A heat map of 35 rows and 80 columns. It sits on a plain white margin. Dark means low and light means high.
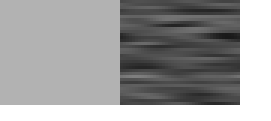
It is made of 1 by 2 panels. Panel 1,1: high, flat. Panel 1,2: low, streaked across.
